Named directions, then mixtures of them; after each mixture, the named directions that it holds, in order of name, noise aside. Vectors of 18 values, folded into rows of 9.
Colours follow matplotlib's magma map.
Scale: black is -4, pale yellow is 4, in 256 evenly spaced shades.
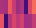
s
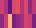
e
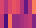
e, s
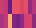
e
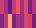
e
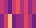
e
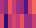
s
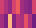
e, s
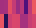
s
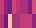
e, s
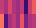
s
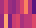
e, s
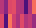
e, s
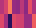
e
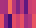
e, s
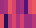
s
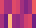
e, s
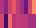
e, s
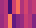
e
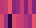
e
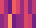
e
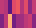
e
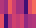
s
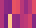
e, s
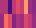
e, s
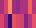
e
